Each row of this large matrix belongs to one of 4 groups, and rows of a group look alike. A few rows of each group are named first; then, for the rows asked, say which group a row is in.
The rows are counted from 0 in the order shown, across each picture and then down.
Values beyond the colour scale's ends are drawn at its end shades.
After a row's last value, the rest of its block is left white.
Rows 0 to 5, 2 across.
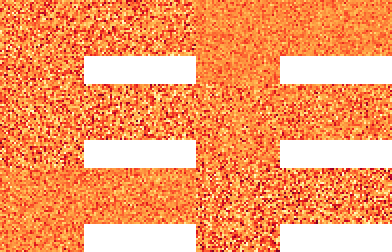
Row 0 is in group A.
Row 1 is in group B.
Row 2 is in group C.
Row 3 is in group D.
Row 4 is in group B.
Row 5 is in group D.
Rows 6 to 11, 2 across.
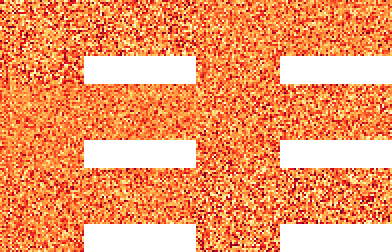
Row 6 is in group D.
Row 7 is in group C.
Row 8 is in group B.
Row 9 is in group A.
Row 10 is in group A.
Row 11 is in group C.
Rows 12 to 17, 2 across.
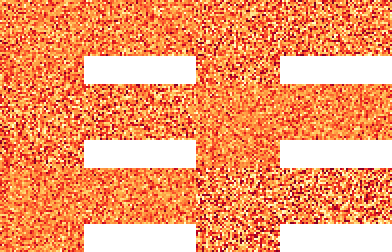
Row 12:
C
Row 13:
C
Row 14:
C
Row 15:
D
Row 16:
B
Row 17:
D
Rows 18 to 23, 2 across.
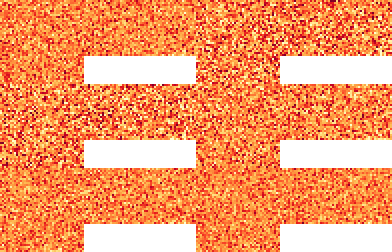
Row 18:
C
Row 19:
B
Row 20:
D
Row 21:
C
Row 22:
B
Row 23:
C
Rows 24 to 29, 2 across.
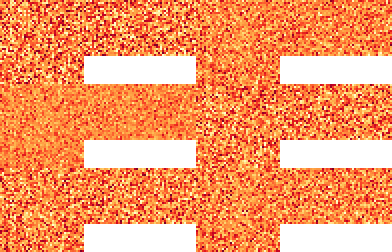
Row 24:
B
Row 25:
D
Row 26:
D
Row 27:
B
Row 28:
D
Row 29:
D
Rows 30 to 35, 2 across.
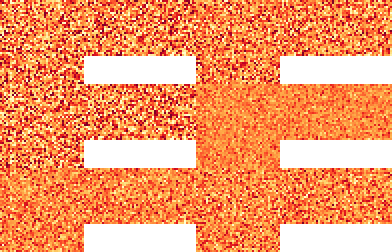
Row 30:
D
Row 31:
C
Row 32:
D
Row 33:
C
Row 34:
B
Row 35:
C
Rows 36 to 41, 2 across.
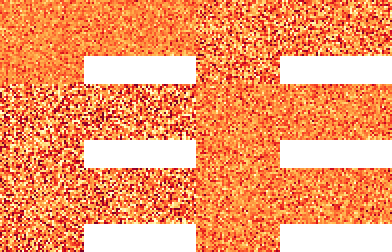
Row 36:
D
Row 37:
C
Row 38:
D
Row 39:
A
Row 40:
D
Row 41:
D
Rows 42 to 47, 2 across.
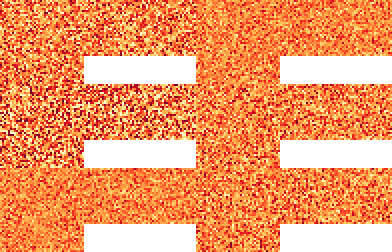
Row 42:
D
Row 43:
B
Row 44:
B
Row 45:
A
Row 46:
A
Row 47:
C
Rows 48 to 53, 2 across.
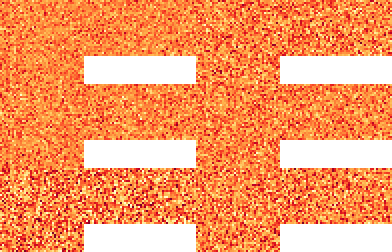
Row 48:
D
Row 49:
B
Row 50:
D
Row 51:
B
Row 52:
B
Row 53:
C
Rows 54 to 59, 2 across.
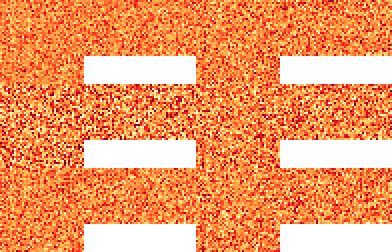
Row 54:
B
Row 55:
A
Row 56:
C
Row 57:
D
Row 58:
B
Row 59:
D
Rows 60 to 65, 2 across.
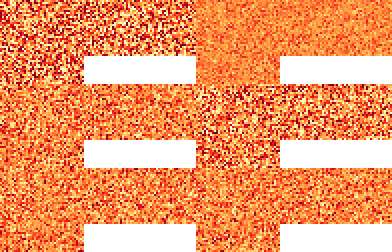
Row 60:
B
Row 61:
B
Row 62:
C
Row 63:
A
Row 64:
D
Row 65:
B
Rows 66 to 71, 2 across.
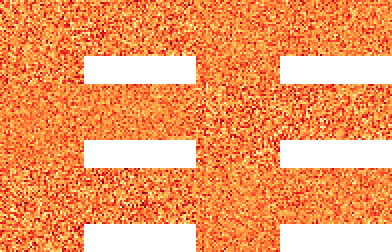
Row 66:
D
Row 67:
C
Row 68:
A
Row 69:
B
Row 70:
B
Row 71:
D
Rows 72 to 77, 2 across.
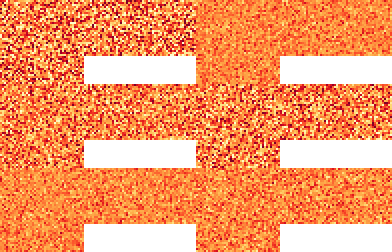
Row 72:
A
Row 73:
C
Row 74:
A
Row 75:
B
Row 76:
D
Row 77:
B
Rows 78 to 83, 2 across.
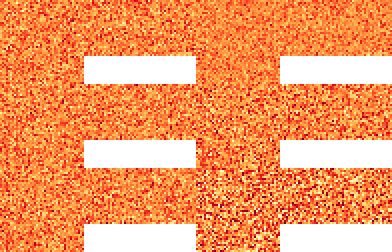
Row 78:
A
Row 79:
A
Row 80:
D
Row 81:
C
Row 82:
C
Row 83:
B
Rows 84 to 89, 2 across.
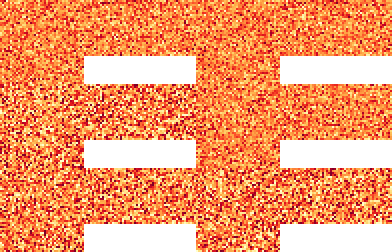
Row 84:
A
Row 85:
A
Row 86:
D
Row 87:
C
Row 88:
C
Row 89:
B
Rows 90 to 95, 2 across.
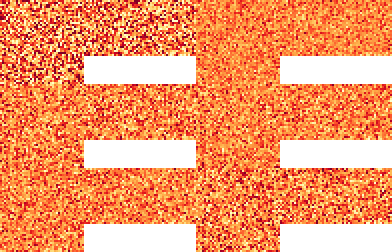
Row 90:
B
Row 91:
A
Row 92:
D
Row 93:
D
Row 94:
B
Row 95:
A
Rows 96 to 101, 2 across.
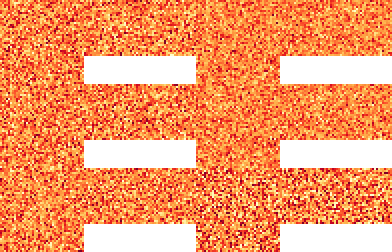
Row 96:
A
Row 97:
B
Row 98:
B
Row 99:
B
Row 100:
D
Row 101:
C
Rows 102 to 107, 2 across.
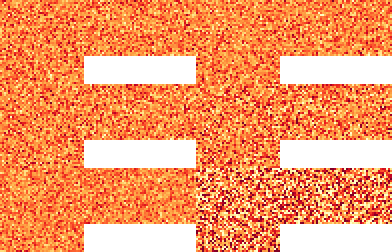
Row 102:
A
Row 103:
D
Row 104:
A
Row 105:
A
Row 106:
B
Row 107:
D
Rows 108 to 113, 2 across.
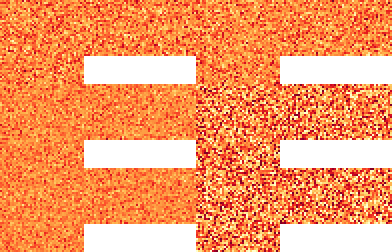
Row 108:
B
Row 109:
D
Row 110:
C
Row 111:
C
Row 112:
C
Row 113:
B
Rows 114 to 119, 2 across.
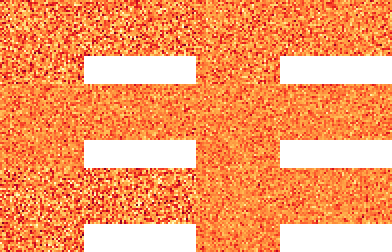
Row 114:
B
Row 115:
B
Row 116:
A
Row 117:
A
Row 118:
C
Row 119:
D
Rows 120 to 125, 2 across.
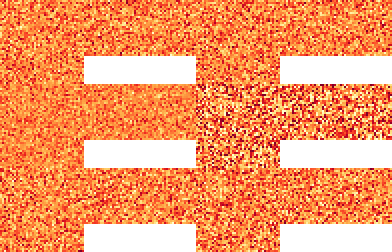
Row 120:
A
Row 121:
A
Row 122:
B
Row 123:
B
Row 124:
D
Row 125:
B
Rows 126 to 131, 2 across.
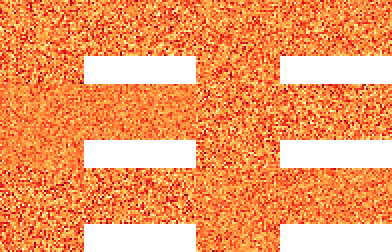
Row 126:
D
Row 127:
B
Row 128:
B
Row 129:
A
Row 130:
C
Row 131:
B
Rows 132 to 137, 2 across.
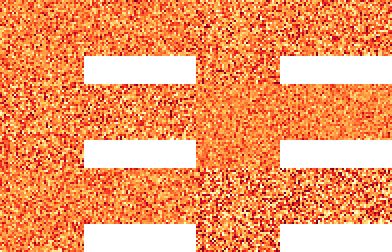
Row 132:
A
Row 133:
D
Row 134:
D
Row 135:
C
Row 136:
B
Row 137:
D
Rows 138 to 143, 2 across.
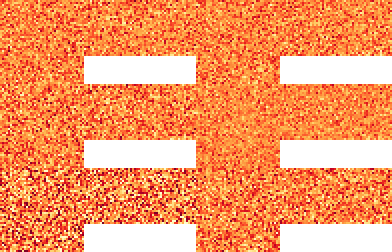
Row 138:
A
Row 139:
B
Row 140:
A
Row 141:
D
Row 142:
B
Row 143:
B
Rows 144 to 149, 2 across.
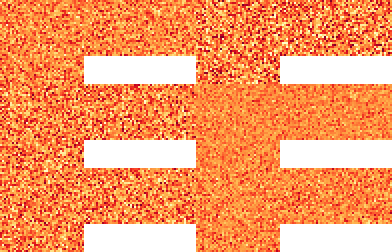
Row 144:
C
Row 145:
B
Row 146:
B
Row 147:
C
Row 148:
B
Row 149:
D
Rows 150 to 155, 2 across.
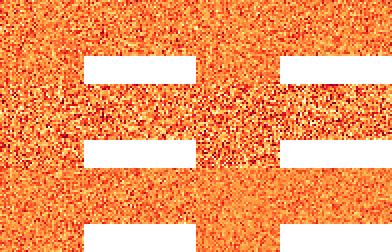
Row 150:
D
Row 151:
D
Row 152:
D
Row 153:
A
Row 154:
B
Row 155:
D
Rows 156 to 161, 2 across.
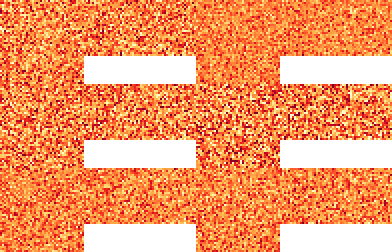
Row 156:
D
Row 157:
C
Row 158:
B
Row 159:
C
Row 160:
B
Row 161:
C
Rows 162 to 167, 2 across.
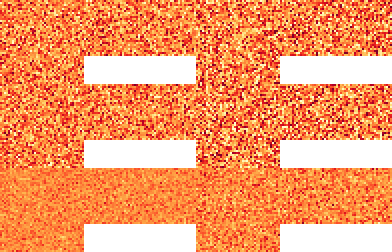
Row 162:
C
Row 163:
D
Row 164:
A
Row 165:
B
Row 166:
B
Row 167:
C
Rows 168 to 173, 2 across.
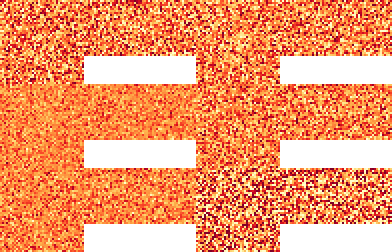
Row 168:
A
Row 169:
D
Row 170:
D
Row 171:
A
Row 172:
A
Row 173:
A
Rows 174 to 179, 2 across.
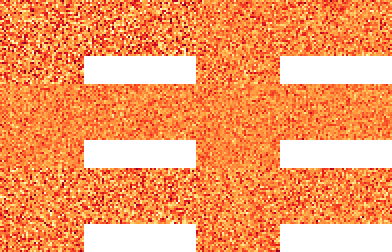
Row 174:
B
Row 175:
A
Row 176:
B
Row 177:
C
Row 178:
D
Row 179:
D
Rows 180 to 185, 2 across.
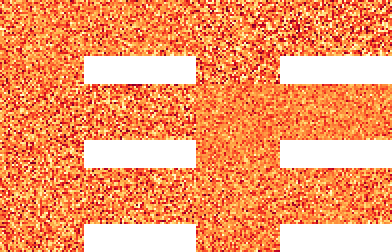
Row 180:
D
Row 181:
D
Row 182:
A
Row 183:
A
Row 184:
C
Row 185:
D
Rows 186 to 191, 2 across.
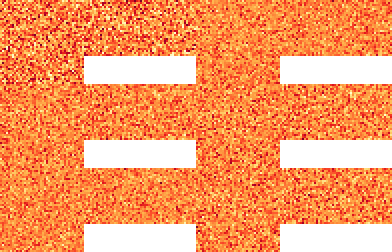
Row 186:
A
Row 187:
D
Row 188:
C
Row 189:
C
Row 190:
B
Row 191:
C
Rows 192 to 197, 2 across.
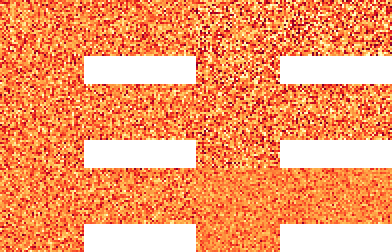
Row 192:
B
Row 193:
D
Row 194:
C
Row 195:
A
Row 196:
A
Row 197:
C
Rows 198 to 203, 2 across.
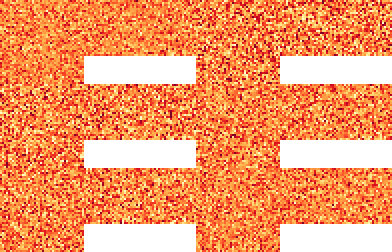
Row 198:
D
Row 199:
A
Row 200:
D
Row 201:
B
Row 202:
C
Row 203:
C
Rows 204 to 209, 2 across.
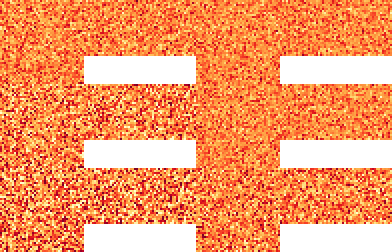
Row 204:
D
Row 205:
C
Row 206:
D
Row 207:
C
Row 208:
D
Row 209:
A
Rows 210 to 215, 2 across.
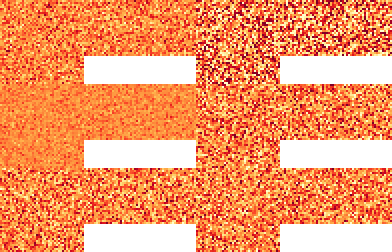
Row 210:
A
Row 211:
A
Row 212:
C
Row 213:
B
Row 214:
C
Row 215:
D
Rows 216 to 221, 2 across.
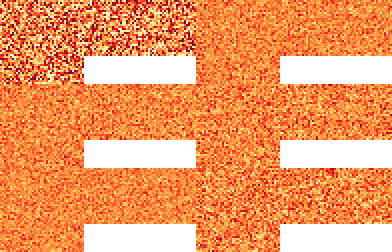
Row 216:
A
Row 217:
C
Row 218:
C
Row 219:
A
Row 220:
B
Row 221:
B
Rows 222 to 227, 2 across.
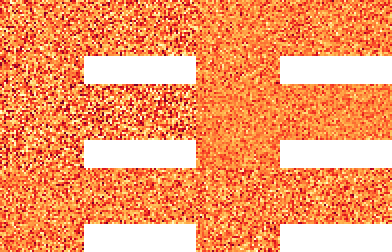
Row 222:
D
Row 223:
D
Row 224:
D
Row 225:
C
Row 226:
C
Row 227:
B
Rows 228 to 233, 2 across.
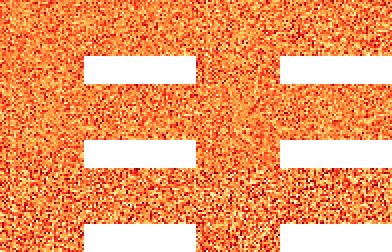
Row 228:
B
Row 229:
D
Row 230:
D
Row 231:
D
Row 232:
B
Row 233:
C
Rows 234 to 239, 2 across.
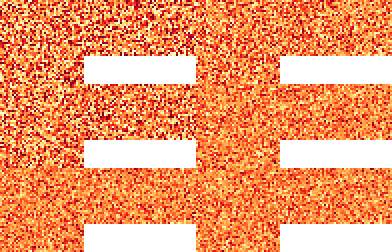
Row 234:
C
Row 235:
B
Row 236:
D
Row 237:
B
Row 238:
A
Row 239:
B
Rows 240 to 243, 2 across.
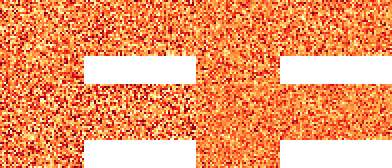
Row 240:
D
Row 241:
A
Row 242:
A
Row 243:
A
